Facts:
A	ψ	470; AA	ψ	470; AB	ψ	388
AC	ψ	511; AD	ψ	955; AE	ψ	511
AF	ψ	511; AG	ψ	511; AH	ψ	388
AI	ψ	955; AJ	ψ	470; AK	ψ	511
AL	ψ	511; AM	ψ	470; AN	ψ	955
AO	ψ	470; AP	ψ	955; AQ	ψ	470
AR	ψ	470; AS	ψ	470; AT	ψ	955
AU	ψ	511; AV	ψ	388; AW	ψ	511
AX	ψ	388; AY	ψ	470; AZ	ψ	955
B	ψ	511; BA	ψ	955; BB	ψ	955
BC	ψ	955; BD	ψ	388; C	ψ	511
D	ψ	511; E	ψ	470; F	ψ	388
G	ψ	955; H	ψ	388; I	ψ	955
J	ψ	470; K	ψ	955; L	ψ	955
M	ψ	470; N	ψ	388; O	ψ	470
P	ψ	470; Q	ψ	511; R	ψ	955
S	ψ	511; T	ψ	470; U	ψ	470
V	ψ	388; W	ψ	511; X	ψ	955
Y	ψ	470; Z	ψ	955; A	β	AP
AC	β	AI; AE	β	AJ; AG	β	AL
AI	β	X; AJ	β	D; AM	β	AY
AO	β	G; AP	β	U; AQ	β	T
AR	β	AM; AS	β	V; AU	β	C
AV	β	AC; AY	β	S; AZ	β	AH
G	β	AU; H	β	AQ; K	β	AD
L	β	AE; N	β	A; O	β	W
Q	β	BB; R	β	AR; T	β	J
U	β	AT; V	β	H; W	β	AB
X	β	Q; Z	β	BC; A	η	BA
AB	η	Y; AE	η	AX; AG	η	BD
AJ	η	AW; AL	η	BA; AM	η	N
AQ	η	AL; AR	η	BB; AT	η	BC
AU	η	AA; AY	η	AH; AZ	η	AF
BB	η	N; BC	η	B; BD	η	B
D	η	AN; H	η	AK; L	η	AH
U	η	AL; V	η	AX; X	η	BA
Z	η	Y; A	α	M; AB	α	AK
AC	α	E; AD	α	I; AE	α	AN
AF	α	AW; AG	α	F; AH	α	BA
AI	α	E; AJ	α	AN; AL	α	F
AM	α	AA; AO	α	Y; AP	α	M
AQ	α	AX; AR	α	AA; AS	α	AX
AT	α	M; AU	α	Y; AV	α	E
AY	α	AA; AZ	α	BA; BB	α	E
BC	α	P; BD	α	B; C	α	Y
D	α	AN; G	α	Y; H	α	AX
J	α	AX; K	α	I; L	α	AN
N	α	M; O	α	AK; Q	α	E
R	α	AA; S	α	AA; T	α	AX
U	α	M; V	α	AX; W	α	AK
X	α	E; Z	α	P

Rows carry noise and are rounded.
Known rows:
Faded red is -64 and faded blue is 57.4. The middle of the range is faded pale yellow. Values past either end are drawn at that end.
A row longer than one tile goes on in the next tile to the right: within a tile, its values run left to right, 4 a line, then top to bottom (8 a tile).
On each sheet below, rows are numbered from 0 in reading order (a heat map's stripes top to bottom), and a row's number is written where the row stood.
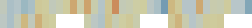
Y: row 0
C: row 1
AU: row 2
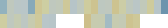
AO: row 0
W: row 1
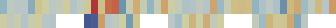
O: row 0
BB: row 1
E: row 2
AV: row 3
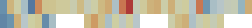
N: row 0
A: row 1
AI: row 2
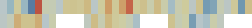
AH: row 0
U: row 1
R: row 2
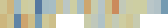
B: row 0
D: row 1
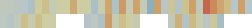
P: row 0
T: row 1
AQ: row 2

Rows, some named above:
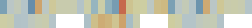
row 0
AS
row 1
AB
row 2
AS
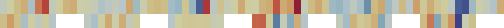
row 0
A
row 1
E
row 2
V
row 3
AL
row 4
AV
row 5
BC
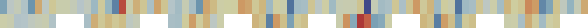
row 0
AS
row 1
H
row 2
F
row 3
B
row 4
BD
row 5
B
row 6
AT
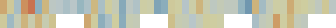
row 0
Q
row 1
AG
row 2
AF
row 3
AY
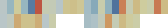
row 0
AH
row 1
AX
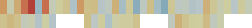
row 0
X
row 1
AC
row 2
AJ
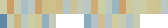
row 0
AM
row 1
AR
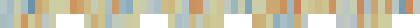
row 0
F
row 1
AP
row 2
S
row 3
BA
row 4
J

